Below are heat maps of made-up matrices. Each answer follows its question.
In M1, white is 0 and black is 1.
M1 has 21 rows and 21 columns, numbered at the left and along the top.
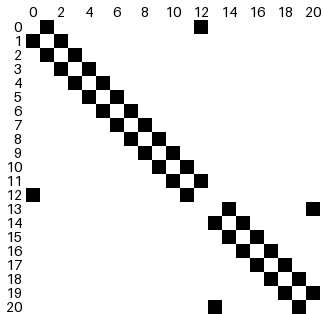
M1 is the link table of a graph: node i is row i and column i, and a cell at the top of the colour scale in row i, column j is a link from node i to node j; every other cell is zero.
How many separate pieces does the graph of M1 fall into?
2
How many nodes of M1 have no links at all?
0
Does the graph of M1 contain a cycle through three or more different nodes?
yes
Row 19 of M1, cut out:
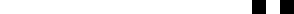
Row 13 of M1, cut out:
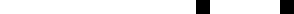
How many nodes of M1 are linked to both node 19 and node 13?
1
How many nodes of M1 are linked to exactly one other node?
0
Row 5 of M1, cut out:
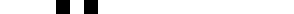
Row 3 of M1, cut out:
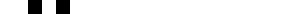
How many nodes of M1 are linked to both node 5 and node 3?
1
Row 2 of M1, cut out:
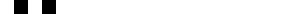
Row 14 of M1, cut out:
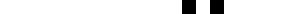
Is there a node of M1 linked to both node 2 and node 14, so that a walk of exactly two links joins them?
no
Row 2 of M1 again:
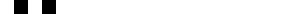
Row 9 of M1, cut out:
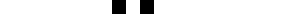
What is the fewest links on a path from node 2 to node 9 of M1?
6
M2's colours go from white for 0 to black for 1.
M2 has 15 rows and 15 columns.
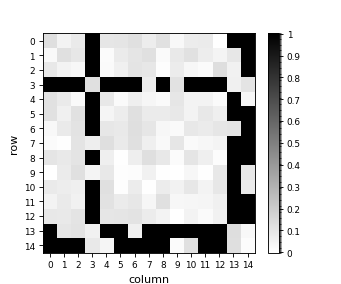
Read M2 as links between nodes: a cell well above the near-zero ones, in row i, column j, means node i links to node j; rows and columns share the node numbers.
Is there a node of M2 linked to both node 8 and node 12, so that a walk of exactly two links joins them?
yes
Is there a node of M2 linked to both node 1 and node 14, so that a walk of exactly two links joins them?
no
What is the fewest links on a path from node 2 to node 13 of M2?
3
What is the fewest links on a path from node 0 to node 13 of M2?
1
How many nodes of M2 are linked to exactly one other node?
1
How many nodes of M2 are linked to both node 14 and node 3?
8
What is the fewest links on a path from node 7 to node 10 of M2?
2
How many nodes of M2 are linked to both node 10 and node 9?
1
